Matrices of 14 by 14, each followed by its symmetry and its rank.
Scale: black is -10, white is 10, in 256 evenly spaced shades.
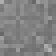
symmetric, rank three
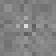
symmetric, rank three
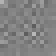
symmetric, rank three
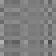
neither, rank one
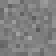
antisymmetric, full rank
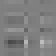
neither, rank one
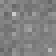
symmetric, rank three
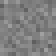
antisymmetric, full rank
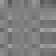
neither, rank one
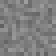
antisymmetric, full rank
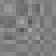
symmetric, rank two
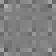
symmetric, rank two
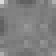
symmetric, rank two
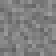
antisymmetric, full rank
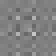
symmetric, rank two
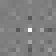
symmetric, rank two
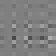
neither, rank one
